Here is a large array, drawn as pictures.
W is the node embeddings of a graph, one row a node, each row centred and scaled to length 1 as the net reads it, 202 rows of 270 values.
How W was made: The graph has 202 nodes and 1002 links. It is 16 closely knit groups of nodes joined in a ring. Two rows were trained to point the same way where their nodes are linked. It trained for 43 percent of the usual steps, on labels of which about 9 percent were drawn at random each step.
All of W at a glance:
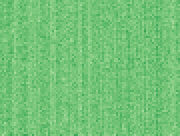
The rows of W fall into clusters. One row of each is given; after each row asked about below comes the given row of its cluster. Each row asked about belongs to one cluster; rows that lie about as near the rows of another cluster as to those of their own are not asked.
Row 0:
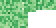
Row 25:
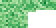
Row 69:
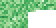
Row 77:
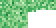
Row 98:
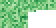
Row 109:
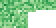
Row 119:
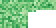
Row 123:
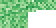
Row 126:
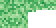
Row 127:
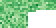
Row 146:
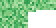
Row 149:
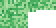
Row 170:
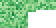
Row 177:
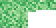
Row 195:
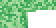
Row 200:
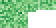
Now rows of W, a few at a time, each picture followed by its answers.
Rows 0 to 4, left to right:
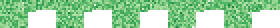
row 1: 170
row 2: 200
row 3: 177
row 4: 200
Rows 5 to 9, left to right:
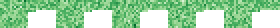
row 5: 126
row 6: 149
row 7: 69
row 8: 109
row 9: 126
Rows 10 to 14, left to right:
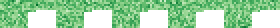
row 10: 126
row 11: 170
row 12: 200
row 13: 109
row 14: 146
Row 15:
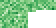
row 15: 123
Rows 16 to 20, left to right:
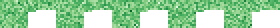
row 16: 200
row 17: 25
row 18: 0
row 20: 177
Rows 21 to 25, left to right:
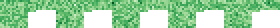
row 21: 0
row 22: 98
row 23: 119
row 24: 25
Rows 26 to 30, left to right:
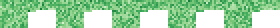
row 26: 69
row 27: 109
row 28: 126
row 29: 170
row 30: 200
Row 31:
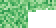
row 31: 200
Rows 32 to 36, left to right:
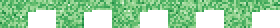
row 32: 170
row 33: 119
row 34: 77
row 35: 77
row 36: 126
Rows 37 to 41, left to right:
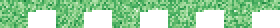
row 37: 0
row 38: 77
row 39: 170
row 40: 77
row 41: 149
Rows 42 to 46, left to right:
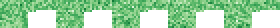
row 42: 195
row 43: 0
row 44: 119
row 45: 25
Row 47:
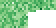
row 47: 98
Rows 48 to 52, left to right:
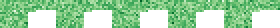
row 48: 0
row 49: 25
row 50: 149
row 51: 0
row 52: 69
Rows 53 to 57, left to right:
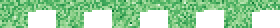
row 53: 109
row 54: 109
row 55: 109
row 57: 69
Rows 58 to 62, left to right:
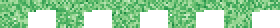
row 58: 25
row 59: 98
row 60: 123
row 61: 123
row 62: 69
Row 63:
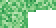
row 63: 195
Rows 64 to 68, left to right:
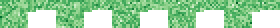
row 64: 77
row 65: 0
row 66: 200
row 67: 123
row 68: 149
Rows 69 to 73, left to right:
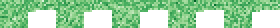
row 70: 109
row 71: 127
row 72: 69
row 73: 170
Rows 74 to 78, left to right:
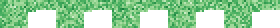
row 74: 77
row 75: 69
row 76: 109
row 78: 200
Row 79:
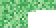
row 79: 69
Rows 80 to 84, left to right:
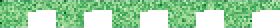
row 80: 177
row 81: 195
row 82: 25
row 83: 127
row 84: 123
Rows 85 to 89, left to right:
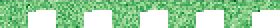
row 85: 119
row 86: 177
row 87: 127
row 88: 127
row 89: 127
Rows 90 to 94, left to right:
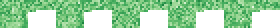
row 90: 195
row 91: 195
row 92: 200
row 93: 149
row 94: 126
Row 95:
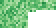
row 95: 149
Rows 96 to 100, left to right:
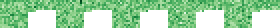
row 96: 0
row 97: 77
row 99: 98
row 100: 109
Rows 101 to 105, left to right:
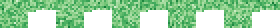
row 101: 149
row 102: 119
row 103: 149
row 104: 146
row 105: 126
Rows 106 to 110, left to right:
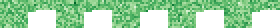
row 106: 200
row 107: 25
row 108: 0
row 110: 77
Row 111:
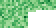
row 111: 109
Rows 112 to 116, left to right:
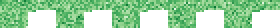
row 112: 177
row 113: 98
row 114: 195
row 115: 119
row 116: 170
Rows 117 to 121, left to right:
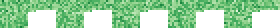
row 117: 146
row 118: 98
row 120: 149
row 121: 119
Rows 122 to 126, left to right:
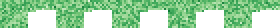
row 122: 69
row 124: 126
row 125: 98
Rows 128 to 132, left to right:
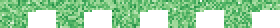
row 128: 25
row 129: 119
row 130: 146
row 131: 123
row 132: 200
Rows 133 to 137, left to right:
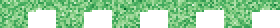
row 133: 109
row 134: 127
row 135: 69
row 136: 126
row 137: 127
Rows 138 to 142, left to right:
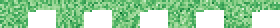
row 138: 200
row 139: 146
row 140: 98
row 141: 195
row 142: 25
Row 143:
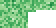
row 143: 126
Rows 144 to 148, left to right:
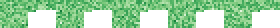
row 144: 127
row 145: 177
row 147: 146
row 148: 25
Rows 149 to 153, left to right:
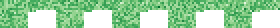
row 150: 127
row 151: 119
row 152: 177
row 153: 123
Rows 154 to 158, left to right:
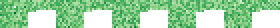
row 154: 77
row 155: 77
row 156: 200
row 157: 149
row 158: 123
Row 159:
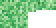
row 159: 149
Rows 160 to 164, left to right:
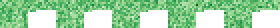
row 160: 195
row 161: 69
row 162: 149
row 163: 77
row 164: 119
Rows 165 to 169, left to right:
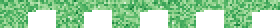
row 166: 200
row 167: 25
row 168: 119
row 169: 149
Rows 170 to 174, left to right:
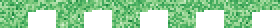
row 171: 69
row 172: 69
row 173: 25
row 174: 170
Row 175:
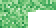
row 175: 25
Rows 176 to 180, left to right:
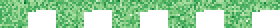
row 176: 77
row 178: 177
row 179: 119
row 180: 170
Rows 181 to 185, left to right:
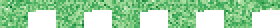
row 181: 170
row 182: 119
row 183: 195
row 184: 25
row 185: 126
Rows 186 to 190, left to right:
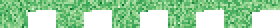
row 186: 195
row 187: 25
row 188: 146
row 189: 146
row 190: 200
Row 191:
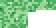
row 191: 127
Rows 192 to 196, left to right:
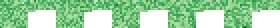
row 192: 109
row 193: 126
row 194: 109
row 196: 149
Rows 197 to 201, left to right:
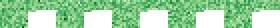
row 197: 146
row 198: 195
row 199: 109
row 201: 69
